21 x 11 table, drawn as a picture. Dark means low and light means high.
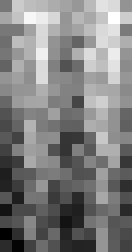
The field climbs toward the top. The ninth with the highest average is the top right. Upright stripes repeat 2 times across the table.
